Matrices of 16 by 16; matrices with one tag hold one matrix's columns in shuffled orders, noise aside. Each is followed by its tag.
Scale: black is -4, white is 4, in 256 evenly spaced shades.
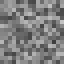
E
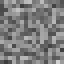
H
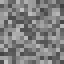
H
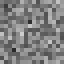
H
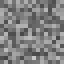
H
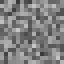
E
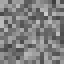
E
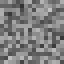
H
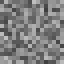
H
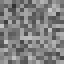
H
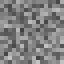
H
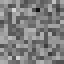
H
